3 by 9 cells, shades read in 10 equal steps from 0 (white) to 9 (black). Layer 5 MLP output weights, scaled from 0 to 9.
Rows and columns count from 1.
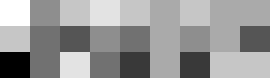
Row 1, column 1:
0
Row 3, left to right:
9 5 1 5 7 3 7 2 2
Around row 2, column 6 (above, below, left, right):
3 3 5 4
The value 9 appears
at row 3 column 1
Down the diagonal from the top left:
0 5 1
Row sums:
20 38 41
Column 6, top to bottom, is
3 3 3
